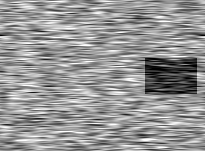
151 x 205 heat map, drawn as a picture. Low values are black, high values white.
The grain runs across in streaks. In the middle right lies a patch that is lower than the rest. The ninth with the lowest average is the middle right.
